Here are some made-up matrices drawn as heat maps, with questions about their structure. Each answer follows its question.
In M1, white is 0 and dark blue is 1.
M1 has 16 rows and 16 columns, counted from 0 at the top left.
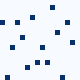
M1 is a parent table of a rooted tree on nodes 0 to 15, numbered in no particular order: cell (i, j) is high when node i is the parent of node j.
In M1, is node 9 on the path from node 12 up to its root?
no
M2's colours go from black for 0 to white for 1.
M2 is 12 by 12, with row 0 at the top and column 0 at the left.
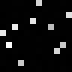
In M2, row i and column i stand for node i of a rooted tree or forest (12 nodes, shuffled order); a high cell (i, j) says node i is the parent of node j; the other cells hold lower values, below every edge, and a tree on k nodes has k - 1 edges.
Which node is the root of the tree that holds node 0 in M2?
7
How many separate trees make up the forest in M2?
2
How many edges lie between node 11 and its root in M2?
2
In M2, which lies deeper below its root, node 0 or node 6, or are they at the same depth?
node 6
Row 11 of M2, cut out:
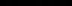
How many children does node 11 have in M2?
0
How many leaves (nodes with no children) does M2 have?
4
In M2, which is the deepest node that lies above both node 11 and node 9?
4
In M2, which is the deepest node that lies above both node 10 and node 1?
7
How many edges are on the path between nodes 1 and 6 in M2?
6
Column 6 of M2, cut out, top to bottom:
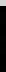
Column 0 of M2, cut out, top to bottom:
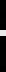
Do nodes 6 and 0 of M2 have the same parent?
no
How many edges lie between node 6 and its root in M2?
5
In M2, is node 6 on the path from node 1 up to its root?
no
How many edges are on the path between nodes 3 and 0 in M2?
2
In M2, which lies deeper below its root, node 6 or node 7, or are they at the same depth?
node 6
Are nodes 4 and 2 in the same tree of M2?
yes
